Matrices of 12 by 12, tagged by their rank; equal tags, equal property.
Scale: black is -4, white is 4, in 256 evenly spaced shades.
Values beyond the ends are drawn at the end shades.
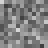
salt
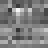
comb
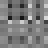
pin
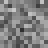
salt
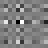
pin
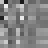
comb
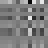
pin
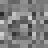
comb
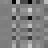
pin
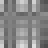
pin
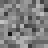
salt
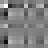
pin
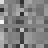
comb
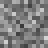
salt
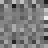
comb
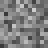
salt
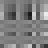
pin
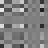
pin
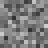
salt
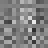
comb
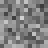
salt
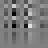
pin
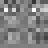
comb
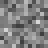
salt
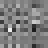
comb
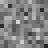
salt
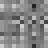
comb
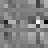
comb
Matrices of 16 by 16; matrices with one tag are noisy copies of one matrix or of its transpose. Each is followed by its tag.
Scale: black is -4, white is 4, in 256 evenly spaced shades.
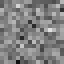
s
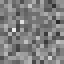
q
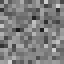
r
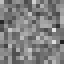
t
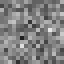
s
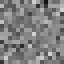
r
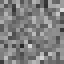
r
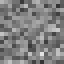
t
